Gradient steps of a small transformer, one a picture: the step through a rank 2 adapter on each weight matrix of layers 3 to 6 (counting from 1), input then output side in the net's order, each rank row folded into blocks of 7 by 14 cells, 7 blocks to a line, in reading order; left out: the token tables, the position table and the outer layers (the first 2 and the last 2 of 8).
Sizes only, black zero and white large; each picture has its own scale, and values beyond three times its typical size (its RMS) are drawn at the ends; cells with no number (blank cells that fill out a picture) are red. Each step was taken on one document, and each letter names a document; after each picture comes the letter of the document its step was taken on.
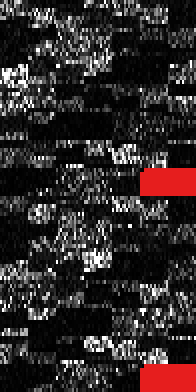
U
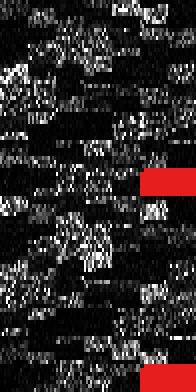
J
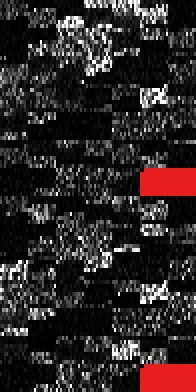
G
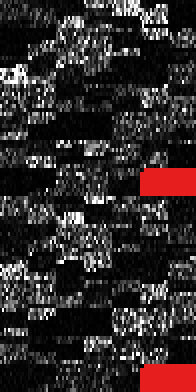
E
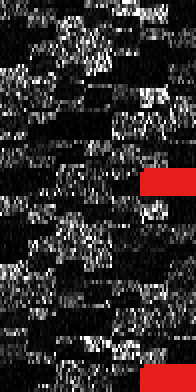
U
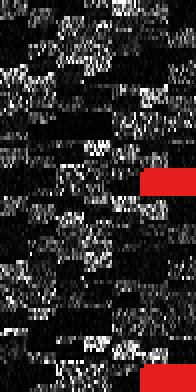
U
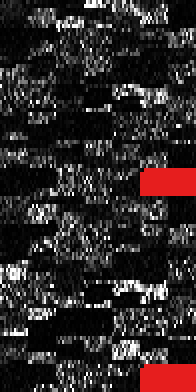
G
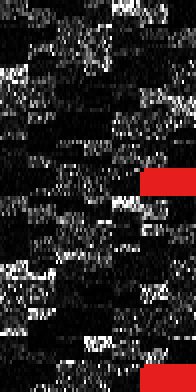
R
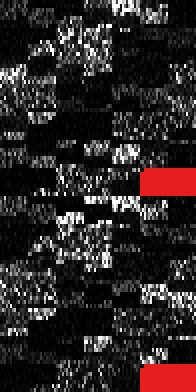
R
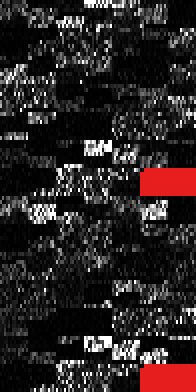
R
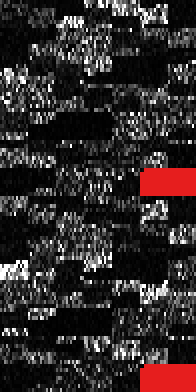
E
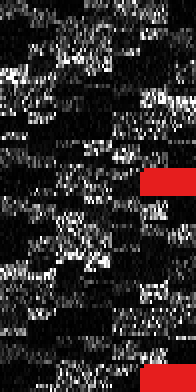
G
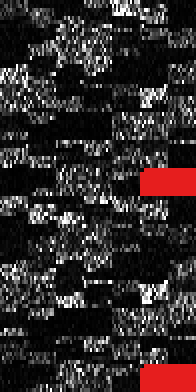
J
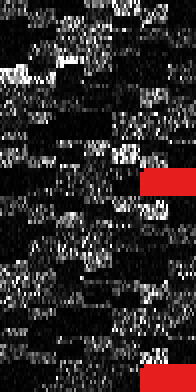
E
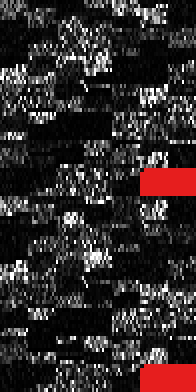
U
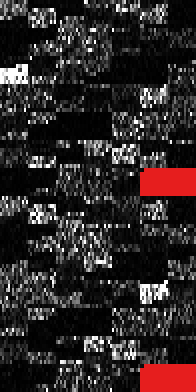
E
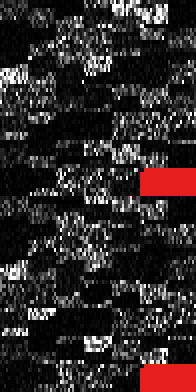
G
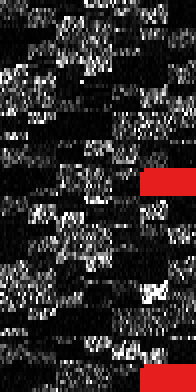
J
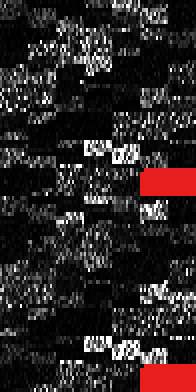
J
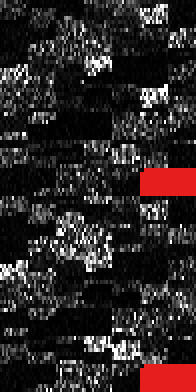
U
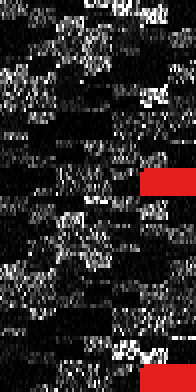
J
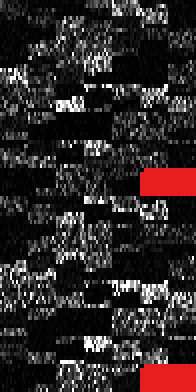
U
